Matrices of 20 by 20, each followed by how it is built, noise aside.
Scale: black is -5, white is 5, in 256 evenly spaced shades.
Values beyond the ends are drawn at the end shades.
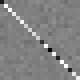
diagonal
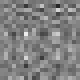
low rank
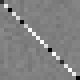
diagonal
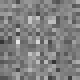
low rank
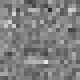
low rank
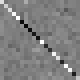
diagonal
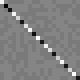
diagonal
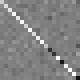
diagonal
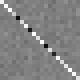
diagonal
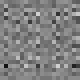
low rank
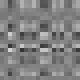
low rank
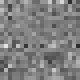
low rank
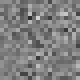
low rank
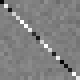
diagonal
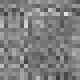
low rank
